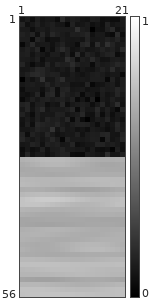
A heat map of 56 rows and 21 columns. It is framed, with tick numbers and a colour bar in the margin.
The table splits into 2 rows of 1 panel. Panel 1,1: very low, fine-grained, faint in contrast. Panel 2,1: high, streaked across, faint in contrast.
